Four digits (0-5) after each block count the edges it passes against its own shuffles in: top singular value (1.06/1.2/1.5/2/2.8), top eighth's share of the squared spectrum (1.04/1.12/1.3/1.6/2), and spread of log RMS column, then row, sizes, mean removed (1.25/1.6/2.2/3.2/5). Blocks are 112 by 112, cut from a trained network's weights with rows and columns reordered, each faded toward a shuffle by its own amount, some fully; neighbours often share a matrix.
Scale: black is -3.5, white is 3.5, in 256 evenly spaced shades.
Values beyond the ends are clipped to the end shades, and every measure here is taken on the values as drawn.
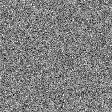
2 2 0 0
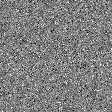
0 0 0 0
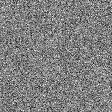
2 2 0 0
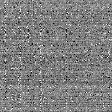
3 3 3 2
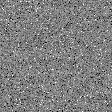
0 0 0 0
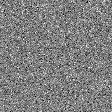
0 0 0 0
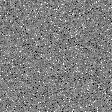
0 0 0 0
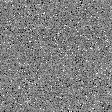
1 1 0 0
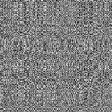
4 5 3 2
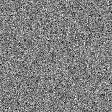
1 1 0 0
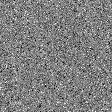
0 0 0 0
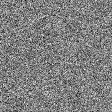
2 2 0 0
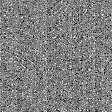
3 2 0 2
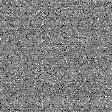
2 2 1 0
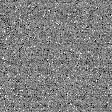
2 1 0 0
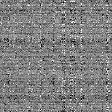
4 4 3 2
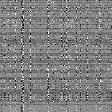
4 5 4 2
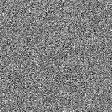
3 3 1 1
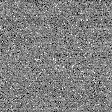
2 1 0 0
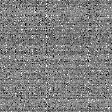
3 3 3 2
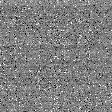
2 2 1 0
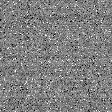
2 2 1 0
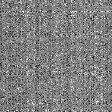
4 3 1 3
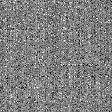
3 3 0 2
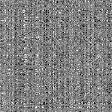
4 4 2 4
